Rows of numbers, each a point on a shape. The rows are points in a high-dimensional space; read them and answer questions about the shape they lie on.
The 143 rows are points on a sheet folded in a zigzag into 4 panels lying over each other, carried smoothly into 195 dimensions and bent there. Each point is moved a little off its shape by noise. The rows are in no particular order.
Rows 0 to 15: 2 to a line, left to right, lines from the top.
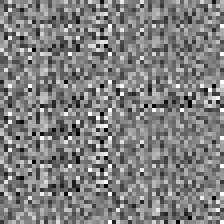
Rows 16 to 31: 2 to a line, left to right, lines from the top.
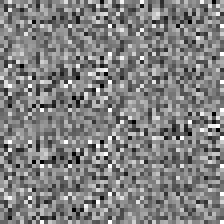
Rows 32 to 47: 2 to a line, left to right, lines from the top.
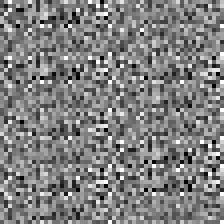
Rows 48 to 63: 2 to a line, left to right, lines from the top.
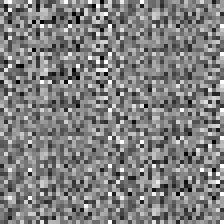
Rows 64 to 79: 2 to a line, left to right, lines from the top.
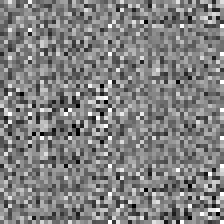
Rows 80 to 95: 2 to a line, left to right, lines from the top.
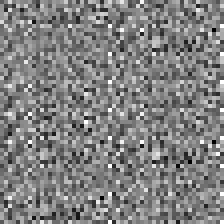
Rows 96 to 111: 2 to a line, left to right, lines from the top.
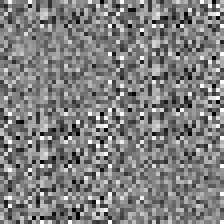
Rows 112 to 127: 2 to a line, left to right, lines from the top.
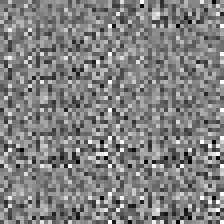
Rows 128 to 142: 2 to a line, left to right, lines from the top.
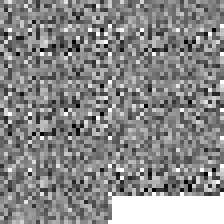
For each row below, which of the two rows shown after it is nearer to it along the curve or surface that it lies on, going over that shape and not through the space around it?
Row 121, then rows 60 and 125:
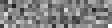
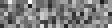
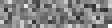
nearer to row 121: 125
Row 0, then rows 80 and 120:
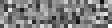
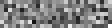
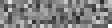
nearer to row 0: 120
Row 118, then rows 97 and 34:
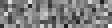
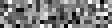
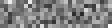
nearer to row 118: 34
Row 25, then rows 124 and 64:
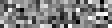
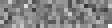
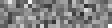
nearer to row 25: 124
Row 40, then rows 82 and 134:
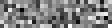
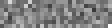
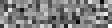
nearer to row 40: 134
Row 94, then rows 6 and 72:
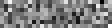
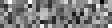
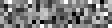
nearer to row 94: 72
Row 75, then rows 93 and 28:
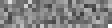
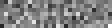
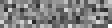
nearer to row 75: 93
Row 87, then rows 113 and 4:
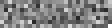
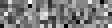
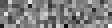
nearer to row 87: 4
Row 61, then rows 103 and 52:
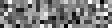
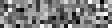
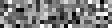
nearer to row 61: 52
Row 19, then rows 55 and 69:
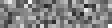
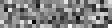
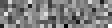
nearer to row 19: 69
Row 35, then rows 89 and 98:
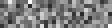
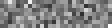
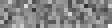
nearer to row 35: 89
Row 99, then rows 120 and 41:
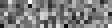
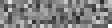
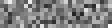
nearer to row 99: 41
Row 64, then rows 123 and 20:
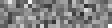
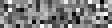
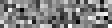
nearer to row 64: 123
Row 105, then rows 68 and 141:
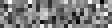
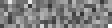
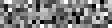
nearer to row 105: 141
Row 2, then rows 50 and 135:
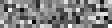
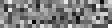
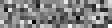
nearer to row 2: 135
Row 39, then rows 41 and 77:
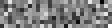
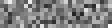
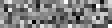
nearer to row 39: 41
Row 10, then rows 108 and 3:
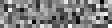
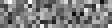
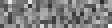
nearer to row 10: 3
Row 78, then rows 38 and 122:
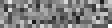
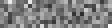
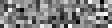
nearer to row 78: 122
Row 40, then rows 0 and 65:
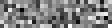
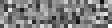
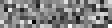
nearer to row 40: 65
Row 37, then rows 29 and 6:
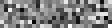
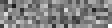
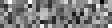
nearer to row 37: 29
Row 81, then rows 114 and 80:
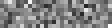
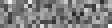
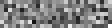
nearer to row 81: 114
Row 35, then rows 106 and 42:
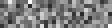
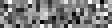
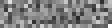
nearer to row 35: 106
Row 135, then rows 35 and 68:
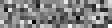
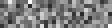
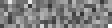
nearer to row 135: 68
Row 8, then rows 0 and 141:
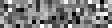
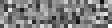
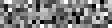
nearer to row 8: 141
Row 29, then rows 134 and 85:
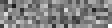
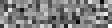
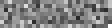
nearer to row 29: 85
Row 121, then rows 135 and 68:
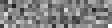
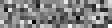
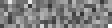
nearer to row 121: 135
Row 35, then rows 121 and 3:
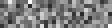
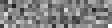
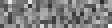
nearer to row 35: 3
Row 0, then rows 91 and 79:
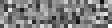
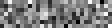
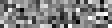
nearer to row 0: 79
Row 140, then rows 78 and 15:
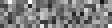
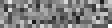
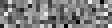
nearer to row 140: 15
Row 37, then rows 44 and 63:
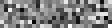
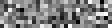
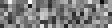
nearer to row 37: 44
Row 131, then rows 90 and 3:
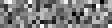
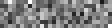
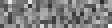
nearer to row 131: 90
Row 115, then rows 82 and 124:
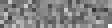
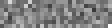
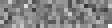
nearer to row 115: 124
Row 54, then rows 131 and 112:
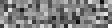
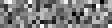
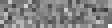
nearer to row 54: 112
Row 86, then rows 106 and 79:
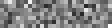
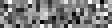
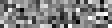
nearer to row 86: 106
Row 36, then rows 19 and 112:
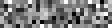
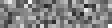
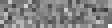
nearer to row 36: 19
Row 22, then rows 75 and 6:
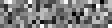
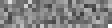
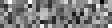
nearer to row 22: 6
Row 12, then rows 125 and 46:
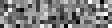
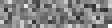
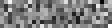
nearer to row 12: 46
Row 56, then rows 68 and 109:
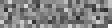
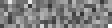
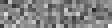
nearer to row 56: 109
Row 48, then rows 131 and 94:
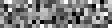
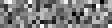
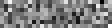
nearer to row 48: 131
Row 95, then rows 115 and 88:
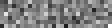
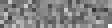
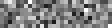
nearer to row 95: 115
